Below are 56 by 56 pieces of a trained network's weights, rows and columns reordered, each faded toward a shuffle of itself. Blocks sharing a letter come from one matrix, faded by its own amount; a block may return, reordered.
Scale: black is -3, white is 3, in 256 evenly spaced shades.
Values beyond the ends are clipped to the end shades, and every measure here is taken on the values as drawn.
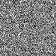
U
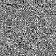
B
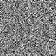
U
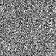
U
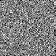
U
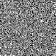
U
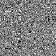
B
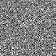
B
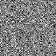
B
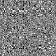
B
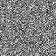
U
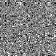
B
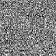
U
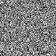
U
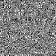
B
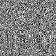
B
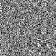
U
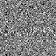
B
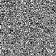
U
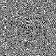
B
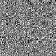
B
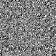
U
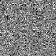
B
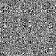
B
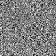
U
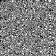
B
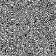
U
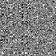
B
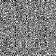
B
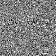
U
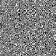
B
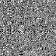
B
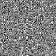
B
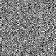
U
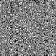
B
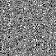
B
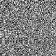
U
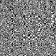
B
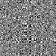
B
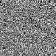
U
